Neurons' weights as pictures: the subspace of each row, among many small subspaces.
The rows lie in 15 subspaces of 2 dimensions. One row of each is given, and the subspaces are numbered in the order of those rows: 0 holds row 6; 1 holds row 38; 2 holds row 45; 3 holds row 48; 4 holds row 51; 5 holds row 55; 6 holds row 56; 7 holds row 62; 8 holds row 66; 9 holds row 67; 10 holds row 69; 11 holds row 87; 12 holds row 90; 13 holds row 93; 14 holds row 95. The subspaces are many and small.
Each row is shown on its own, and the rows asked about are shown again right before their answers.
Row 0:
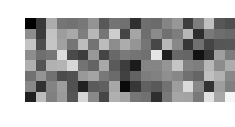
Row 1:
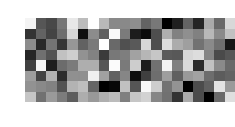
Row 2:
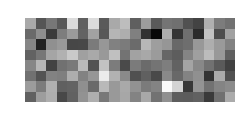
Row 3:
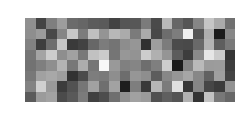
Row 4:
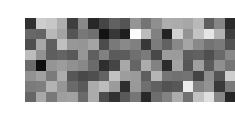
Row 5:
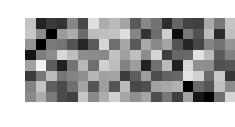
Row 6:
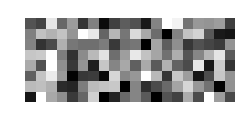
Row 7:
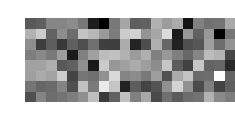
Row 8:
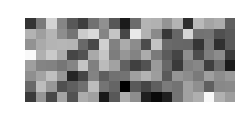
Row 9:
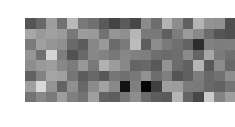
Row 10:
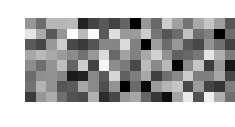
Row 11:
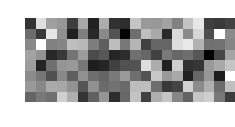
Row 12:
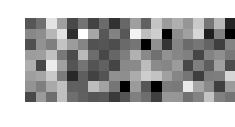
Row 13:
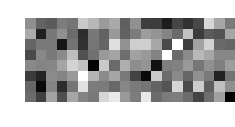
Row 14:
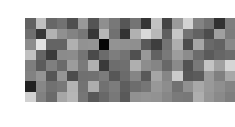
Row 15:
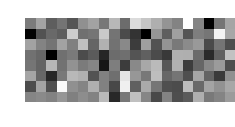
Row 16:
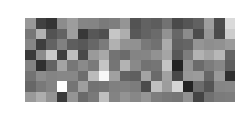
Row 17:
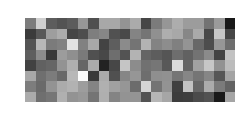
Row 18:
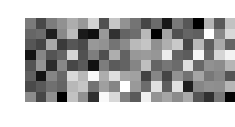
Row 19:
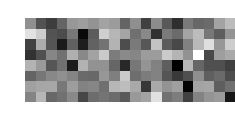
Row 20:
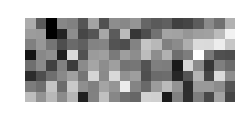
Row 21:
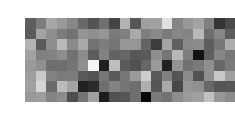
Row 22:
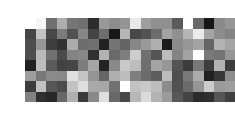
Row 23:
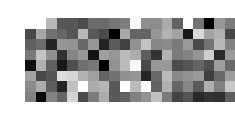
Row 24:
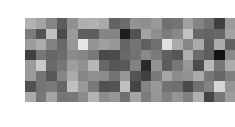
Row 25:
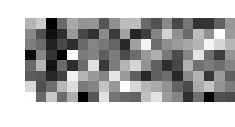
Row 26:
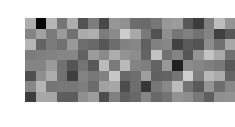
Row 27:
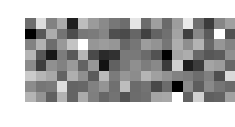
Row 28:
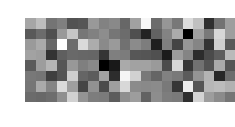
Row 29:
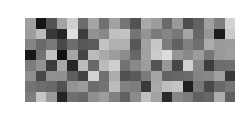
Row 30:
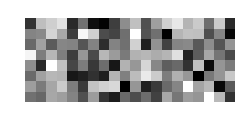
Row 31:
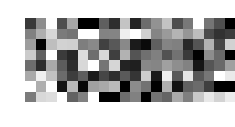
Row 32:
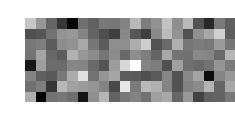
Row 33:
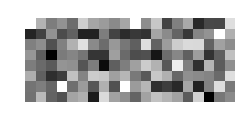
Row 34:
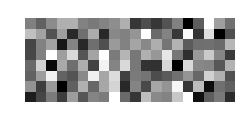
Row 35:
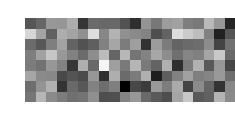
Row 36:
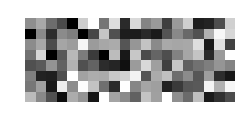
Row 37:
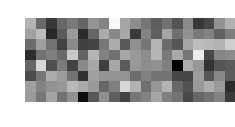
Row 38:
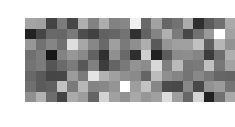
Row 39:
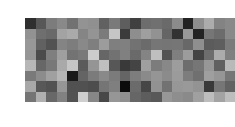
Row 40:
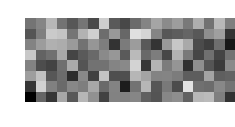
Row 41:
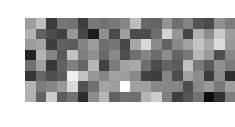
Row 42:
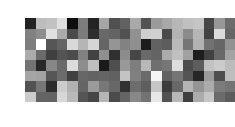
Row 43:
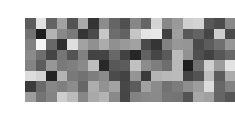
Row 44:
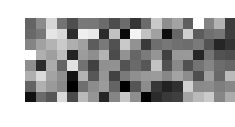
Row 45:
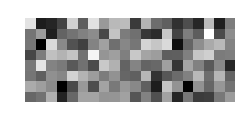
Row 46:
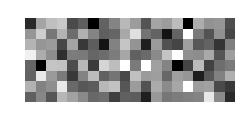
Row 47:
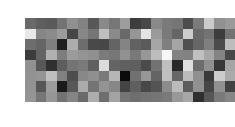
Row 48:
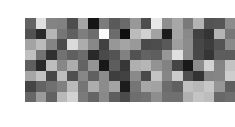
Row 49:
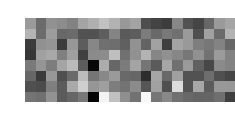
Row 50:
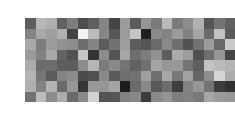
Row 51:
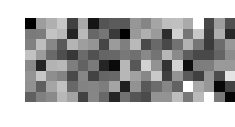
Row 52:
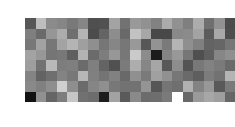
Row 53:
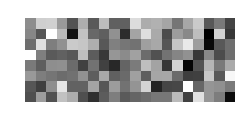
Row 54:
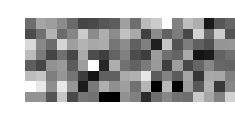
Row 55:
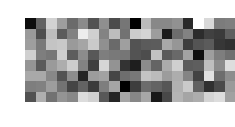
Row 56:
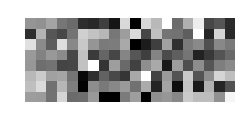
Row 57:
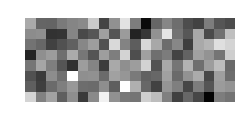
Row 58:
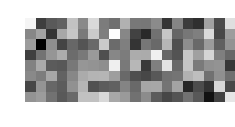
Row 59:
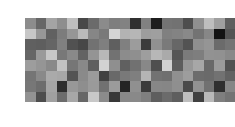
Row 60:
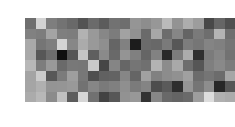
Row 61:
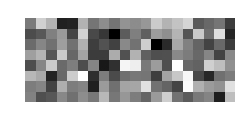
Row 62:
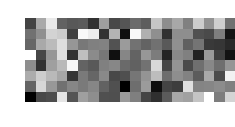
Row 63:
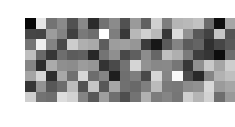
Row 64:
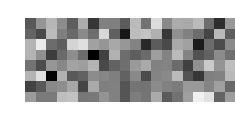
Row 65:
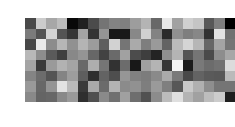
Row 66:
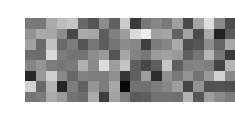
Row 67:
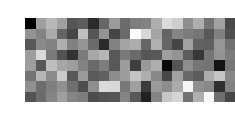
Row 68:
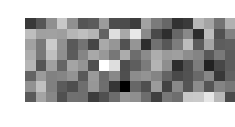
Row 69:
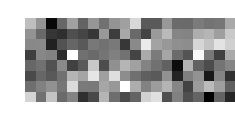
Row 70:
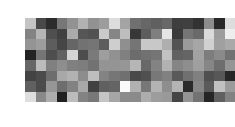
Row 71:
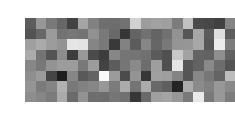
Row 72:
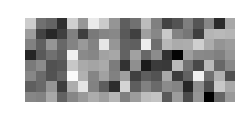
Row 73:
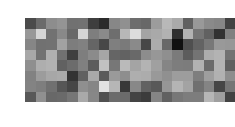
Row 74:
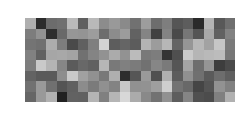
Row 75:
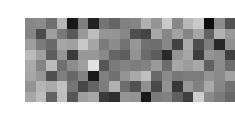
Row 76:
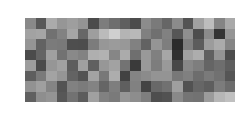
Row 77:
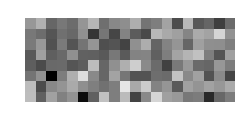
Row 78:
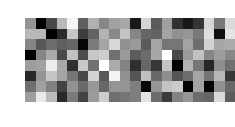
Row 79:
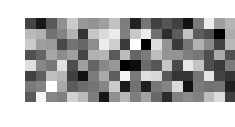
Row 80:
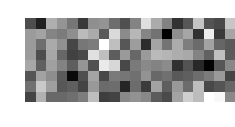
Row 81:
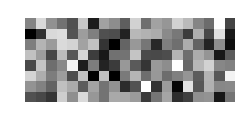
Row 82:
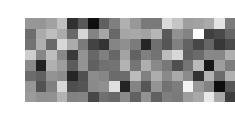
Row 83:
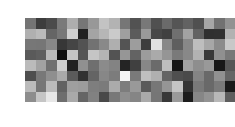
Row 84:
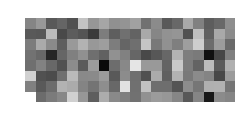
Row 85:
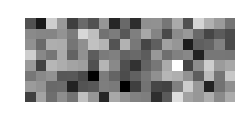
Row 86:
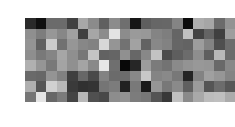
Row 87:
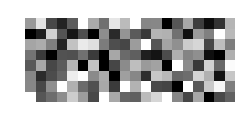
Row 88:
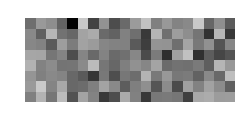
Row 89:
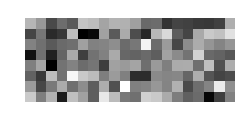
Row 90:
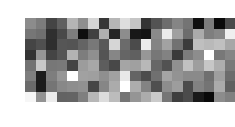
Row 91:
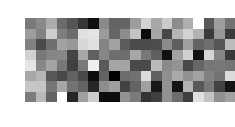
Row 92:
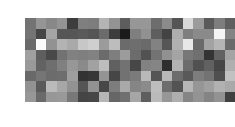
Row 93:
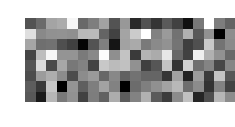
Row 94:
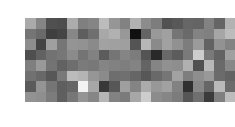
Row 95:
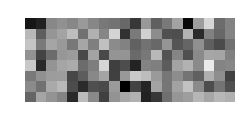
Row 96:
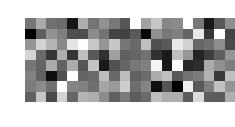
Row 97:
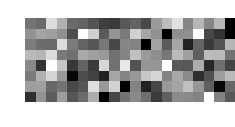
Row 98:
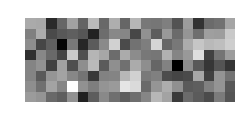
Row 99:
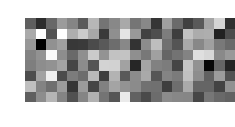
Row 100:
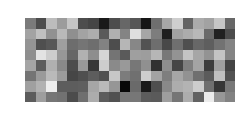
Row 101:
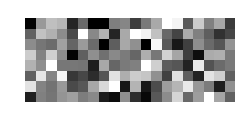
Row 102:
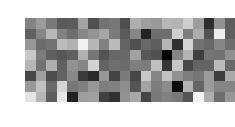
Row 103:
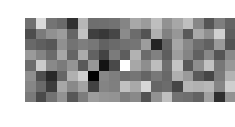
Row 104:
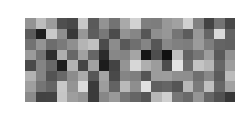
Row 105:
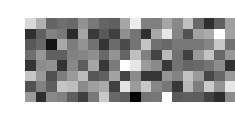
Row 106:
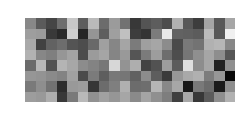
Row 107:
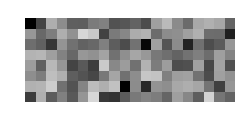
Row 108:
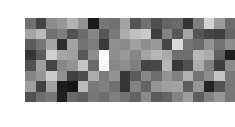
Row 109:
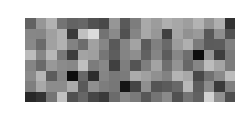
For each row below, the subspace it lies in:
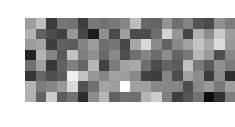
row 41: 10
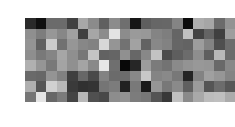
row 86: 14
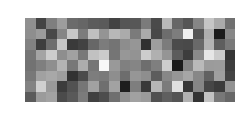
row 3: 11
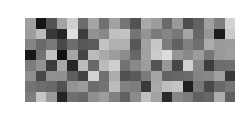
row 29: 7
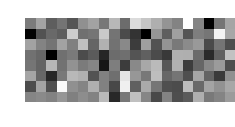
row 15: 8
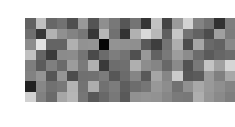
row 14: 3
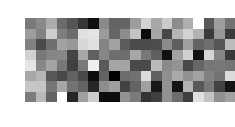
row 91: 13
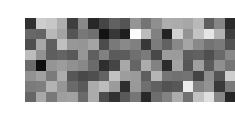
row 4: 4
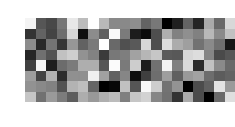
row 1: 9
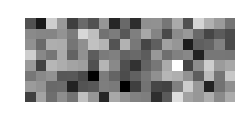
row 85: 5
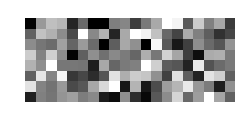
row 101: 9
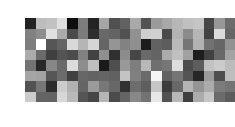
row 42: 2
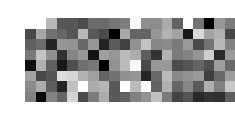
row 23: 14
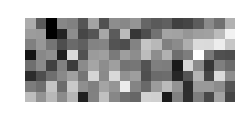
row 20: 10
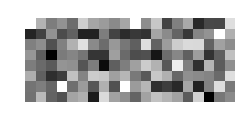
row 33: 1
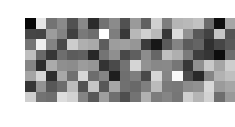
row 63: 3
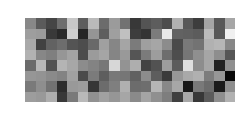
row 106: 0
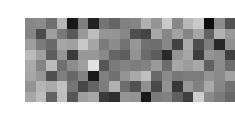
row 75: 13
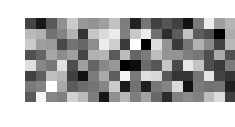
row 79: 5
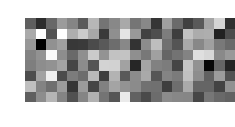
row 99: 3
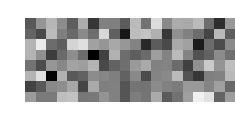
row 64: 3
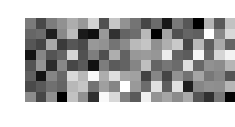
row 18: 13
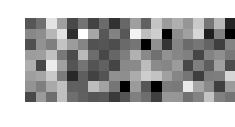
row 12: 0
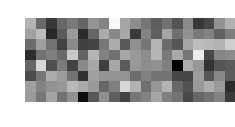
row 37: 5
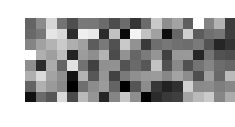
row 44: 7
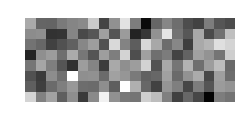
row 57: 12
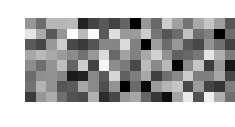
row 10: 11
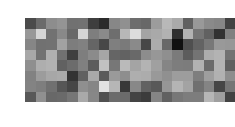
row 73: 9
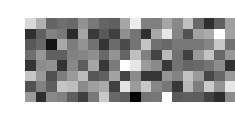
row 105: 5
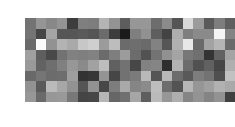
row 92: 9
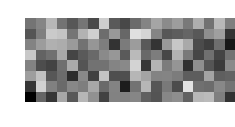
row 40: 12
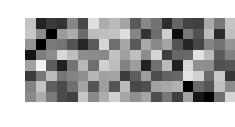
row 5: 4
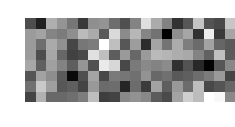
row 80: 12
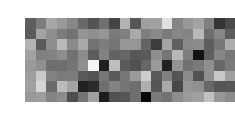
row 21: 6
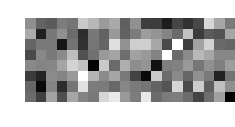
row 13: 6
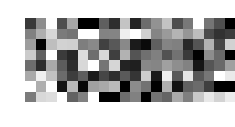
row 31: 8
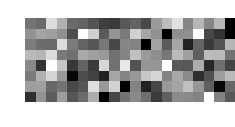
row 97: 0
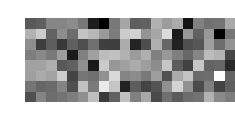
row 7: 9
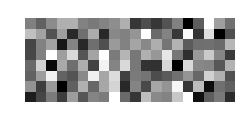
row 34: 8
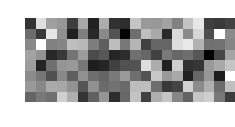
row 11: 4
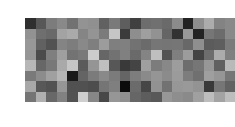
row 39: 14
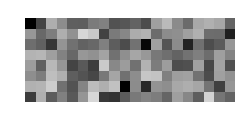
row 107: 0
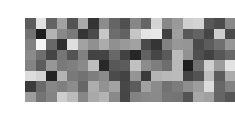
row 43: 3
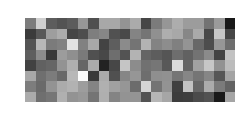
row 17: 12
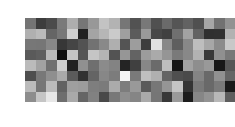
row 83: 5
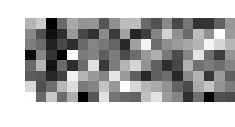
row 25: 10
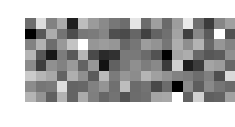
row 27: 1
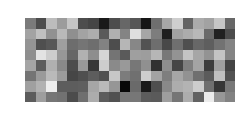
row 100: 0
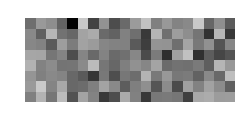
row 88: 13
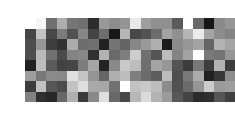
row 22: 14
